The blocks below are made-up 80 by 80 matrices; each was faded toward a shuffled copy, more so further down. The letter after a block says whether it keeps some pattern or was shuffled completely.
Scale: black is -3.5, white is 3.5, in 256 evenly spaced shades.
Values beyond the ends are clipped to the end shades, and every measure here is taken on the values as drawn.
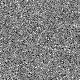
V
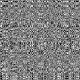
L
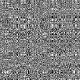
L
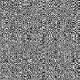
L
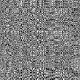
L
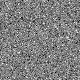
V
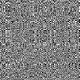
L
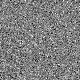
V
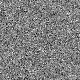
V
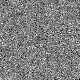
V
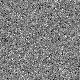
V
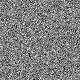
V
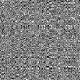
L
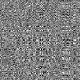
L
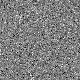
V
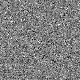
V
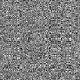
L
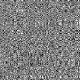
L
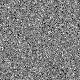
V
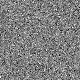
V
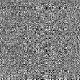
L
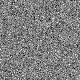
V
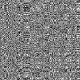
L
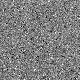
V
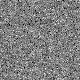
V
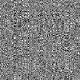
L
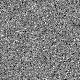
V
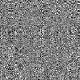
L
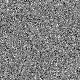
V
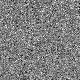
V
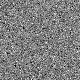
V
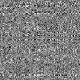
L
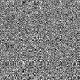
L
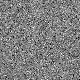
V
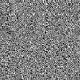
L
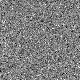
V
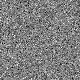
V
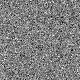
V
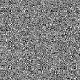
L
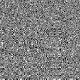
L
